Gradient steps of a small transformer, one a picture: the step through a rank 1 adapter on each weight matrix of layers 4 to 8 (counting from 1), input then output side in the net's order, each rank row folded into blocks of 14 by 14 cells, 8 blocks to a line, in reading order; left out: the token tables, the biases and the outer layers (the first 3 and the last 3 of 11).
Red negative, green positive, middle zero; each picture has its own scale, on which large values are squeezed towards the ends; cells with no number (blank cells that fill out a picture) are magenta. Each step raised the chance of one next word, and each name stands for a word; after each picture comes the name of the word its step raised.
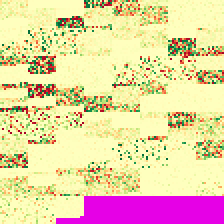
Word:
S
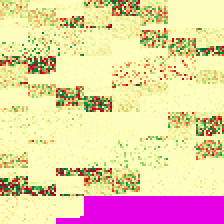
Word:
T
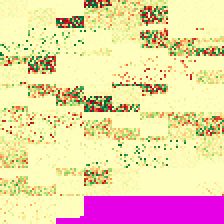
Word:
S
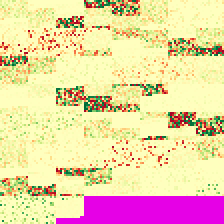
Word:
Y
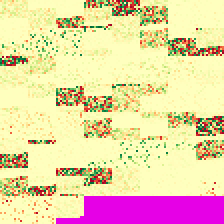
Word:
T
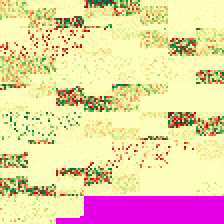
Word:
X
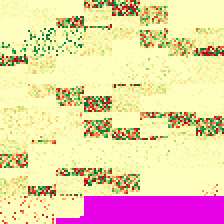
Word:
T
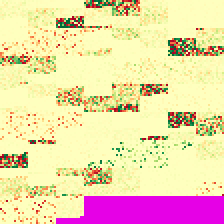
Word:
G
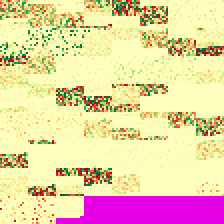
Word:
T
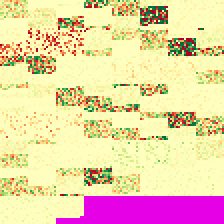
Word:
G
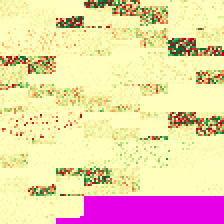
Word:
G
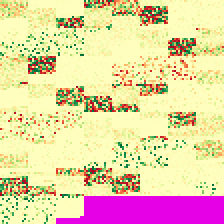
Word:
S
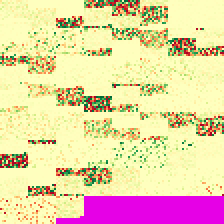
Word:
T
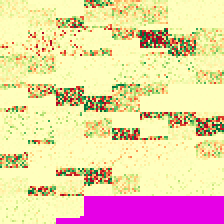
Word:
X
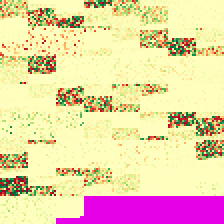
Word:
X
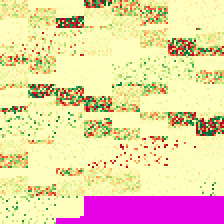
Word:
Y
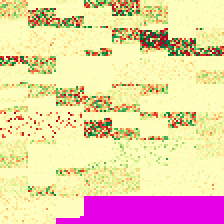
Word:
G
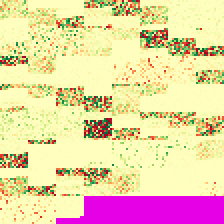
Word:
T
